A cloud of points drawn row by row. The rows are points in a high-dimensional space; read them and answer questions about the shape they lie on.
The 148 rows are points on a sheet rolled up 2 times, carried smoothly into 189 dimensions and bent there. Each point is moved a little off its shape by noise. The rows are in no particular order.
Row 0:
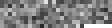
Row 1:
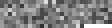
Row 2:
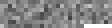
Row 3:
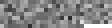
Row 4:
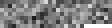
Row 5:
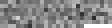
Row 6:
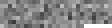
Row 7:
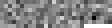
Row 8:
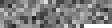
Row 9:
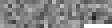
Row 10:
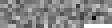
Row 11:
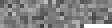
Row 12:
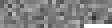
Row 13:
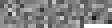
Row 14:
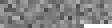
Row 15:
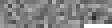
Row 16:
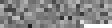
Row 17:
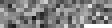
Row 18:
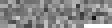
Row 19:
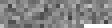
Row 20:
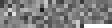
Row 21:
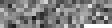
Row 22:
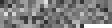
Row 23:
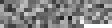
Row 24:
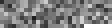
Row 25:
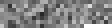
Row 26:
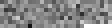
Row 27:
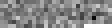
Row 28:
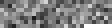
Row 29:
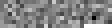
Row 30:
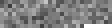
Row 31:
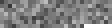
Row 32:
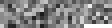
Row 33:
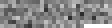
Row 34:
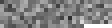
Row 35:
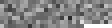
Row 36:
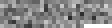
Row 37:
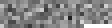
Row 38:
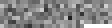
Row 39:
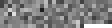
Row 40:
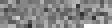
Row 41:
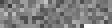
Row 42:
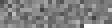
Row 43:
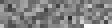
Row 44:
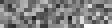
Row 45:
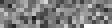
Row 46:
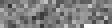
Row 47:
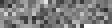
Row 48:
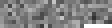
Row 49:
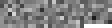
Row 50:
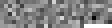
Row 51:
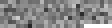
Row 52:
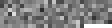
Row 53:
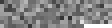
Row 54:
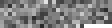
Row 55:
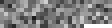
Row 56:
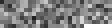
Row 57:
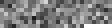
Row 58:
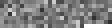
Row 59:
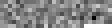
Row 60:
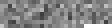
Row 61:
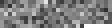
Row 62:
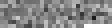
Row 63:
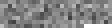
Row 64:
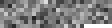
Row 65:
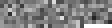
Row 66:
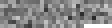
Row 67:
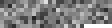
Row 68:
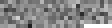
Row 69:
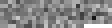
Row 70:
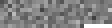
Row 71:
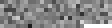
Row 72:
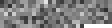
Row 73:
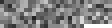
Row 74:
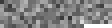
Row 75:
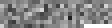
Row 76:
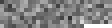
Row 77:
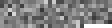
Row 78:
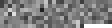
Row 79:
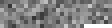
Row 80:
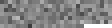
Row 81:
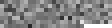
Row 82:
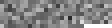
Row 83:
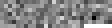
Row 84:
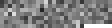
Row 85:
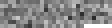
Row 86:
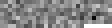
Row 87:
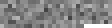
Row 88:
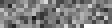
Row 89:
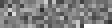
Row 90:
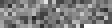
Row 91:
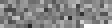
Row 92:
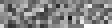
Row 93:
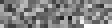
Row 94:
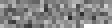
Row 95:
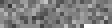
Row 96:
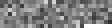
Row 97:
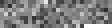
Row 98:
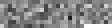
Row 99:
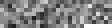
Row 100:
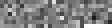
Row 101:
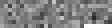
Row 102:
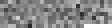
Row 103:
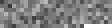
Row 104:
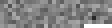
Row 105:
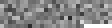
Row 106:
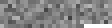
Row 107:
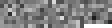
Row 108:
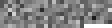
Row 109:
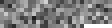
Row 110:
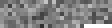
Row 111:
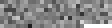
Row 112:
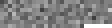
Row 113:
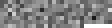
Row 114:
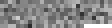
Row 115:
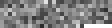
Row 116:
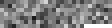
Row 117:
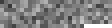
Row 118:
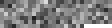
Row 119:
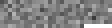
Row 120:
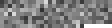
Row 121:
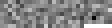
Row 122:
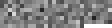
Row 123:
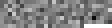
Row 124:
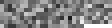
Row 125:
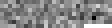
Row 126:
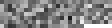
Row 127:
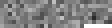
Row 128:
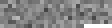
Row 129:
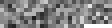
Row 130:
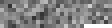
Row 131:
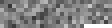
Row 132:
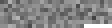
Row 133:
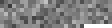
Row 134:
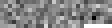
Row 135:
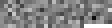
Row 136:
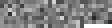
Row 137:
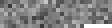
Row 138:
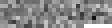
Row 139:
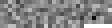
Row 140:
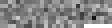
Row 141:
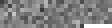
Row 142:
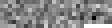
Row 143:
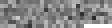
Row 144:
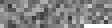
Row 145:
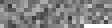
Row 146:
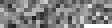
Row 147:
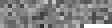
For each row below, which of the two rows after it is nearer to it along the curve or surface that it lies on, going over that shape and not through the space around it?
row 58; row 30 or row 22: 22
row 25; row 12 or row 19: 12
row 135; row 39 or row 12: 39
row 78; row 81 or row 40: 40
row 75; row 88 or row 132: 132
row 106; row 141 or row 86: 141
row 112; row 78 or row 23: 78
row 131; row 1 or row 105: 105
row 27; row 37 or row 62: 62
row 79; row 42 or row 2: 42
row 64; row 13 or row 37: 13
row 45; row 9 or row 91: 91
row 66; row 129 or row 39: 39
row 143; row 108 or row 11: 108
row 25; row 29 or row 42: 42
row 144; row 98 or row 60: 98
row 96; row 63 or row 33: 33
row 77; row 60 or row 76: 76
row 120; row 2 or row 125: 125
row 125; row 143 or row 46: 143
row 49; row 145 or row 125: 125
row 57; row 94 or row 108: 108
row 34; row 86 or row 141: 141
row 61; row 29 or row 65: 65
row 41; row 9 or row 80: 9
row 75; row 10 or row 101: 10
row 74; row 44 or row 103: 103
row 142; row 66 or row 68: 66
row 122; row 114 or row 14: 114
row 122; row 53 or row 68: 68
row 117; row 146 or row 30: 30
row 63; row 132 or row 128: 128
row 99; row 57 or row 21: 21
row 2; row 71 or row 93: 71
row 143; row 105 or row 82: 105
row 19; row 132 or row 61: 132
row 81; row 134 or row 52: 134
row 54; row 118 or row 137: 118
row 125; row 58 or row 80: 58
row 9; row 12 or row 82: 12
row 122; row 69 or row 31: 69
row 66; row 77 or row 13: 13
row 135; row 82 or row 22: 22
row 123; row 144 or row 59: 59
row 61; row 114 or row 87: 114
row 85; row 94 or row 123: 94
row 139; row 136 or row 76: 136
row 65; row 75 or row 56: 56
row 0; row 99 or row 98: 99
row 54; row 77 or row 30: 77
